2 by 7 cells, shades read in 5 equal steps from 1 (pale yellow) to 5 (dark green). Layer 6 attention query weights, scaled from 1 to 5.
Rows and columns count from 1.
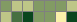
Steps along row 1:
down same up same same down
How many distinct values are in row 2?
5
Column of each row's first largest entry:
1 3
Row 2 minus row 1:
-1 2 3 0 0 -2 3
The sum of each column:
5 6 7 6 6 4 7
